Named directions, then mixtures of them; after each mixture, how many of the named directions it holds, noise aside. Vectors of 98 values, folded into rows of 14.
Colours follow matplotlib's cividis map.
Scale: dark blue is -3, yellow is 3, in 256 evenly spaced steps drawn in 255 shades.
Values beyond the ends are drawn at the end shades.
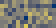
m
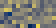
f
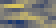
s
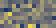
one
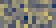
one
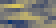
one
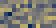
two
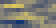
one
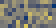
one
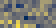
three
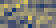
three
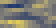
one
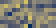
three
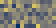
two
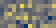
three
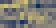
two
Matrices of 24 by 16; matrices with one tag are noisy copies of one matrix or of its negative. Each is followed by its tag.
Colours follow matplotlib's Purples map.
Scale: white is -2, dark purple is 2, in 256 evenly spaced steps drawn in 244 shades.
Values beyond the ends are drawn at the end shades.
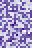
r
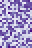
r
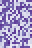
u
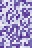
u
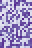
u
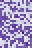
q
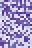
q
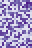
r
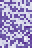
q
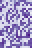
u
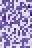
u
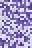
q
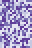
u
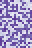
r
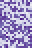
q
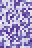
u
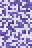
r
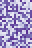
r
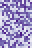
q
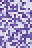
r
